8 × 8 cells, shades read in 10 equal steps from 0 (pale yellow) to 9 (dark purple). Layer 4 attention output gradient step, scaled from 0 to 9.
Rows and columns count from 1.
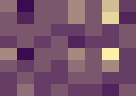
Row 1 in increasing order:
2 4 5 6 6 6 7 9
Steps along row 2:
up down same down up down up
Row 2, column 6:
6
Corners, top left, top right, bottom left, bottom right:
5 7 7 6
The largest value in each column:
7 9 7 7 8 7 8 8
